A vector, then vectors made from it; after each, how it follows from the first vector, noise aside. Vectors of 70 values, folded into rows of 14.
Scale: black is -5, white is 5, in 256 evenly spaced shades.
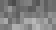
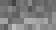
copied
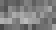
wrapped around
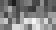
scaled up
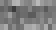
wrapped around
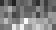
scaled up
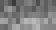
copied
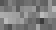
wrapped around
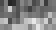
scaled up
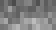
copied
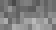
copied
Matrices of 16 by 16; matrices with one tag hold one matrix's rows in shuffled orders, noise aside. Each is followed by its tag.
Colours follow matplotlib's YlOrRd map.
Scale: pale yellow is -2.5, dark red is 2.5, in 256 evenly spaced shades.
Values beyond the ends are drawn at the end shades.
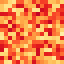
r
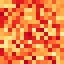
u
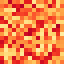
u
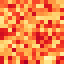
r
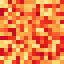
r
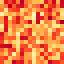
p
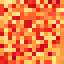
u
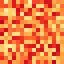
u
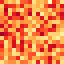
p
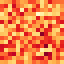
r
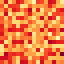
p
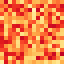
p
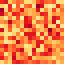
u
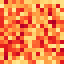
p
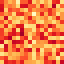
p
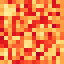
u
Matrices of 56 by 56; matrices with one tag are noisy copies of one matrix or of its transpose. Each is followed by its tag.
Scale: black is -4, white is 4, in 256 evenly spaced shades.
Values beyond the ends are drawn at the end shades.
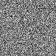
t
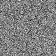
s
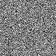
t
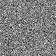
t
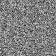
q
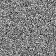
q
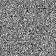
t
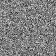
q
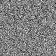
s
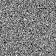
t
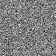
t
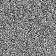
s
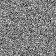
q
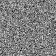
q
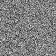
s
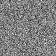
s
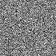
t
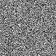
t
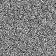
s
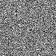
t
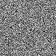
t
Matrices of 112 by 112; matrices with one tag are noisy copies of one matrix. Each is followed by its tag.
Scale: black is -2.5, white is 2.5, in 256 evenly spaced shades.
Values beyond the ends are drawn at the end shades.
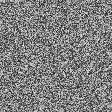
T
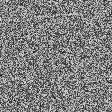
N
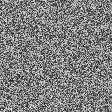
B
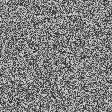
N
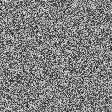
B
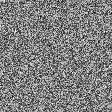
T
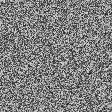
T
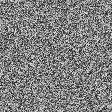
T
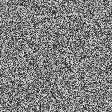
N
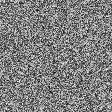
T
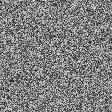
B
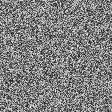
B
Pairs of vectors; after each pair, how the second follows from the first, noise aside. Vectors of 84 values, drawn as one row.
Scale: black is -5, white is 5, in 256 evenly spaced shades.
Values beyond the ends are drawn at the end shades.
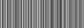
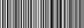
scaled up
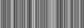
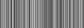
sign-scrambled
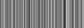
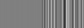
partly zeroed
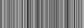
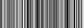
scaled up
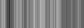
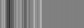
partly zeroed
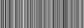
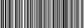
scaled up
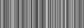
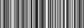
scaled up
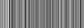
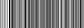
scaled up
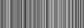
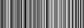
scaled up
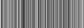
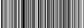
scaled up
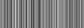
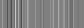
partly zeroed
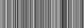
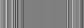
partly zeroed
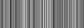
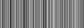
sign-scrambled
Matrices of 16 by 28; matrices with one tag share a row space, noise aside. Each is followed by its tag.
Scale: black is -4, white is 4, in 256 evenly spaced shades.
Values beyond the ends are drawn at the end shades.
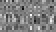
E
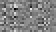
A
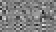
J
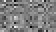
A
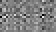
J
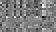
J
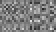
E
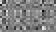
J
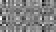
J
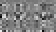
J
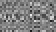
E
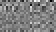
E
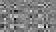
A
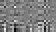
A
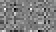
A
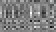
E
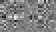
A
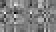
A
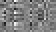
A
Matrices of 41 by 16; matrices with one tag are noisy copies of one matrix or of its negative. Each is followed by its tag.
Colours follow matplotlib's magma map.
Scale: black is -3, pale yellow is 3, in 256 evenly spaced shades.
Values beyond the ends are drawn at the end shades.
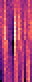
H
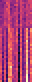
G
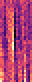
H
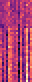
G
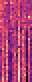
G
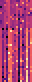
G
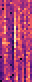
H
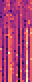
G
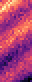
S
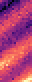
S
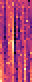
H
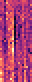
H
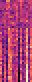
G
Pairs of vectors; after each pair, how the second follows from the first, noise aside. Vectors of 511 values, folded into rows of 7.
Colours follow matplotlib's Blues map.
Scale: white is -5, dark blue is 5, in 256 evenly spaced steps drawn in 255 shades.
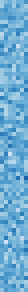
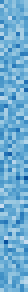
sign-scrambled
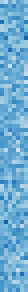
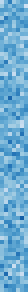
shuffled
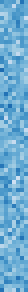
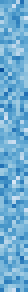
copied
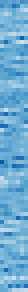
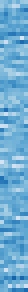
negated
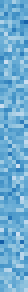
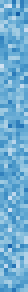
shuffled
